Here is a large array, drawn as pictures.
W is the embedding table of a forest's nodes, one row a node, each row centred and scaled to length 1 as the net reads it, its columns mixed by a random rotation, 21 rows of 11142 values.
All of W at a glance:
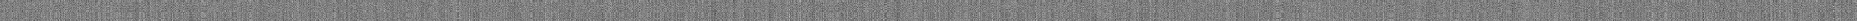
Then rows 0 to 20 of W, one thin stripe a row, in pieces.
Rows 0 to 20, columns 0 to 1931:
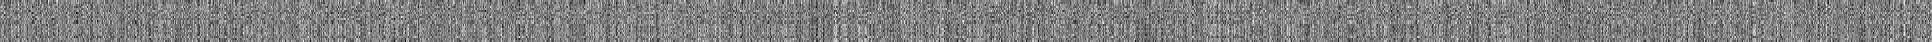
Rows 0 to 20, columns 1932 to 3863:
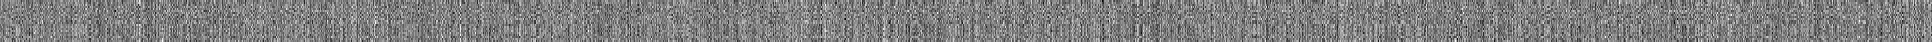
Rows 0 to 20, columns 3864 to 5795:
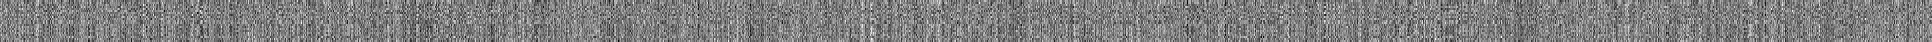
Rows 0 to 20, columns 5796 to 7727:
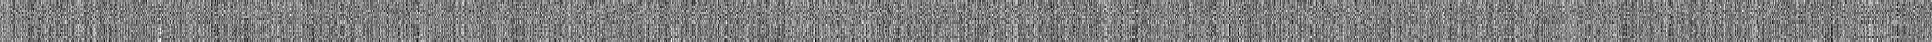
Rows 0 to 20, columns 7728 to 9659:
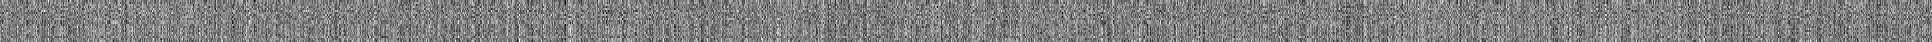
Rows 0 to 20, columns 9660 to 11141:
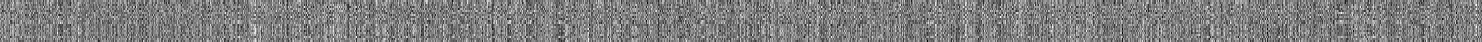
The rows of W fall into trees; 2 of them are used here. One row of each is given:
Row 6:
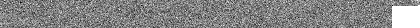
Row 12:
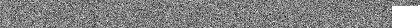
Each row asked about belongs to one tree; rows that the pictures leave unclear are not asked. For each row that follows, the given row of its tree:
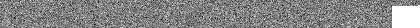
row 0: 12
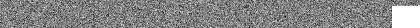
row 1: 12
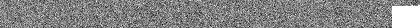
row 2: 12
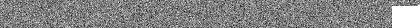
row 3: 6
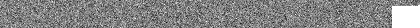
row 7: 12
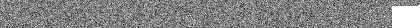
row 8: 6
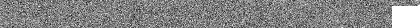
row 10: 6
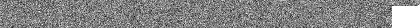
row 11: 6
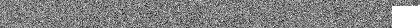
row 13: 12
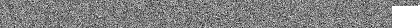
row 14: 12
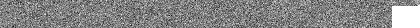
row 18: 6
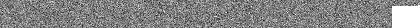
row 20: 12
